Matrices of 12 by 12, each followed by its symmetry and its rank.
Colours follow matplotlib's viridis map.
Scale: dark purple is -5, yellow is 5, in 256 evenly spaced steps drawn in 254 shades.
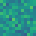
neither, full rank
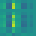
neither, rank one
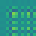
symmetric, rank one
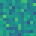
neither, full rank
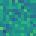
neither, full rank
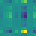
neither, rank one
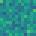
neither, full rank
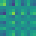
symmetric, rank one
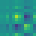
symmetric, rank one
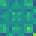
symmetric, rank two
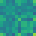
symmetric, rank two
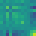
symmetric, rank two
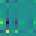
neither, rank one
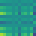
neither, rank one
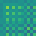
symmetric, rank two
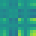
symmetric, rank one
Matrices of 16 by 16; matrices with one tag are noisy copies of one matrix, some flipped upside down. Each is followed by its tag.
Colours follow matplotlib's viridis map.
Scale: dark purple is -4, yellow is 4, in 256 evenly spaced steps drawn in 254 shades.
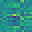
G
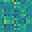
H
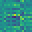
G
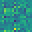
H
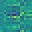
G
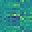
G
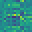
G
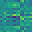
G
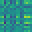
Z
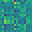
H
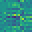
G
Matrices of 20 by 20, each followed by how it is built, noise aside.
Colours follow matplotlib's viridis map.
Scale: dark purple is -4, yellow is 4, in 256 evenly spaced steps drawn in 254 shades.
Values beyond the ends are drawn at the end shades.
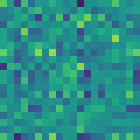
low rank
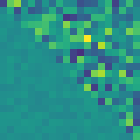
upper triangular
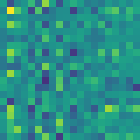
low rank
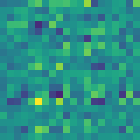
low rank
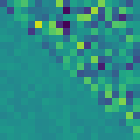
upper triangular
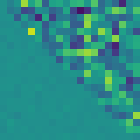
upper triangular
